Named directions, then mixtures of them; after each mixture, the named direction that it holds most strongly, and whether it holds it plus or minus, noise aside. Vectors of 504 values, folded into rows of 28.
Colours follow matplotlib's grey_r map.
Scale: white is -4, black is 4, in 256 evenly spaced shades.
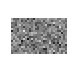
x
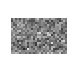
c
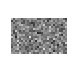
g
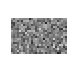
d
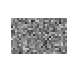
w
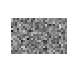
x, plus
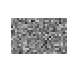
w, plus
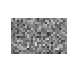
c, minus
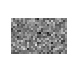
c, minus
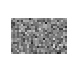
d, plus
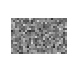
d, minus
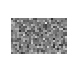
d, minus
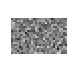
d, minus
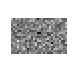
c, minus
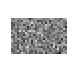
d, plus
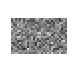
c, plus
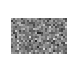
g, plus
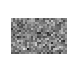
c, minus
